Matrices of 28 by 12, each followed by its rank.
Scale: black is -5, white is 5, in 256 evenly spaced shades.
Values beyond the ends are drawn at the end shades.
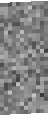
full rank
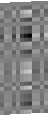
one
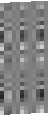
one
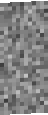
full rank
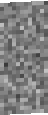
full rank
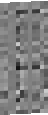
two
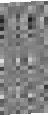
two
